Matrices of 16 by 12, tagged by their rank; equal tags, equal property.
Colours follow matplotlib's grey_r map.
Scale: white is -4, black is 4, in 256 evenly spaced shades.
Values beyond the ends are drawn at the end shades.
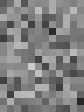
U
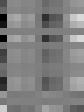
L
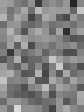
U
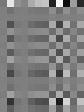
L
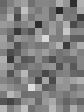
U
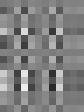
L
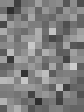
U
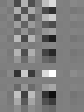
L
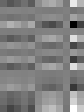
L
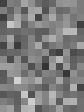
U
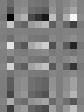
L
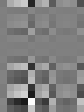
L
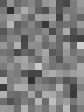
U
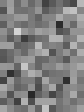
U
